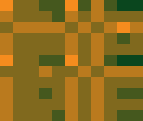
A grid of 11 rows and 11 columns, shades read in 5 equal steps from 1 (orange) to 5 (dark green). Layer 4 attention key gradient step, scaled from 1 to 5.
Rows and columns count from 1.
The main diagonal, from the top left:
1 3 2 3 3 1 2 2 3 3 4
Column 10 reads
5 3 1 4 3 5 2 3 4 3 4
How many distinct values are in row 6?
5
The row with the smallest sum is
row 3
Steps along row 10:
up same same same down up down up same same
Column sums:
22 32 32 34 36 22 32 24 33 37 37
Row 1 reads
1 3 3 4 4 1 4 2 4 5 5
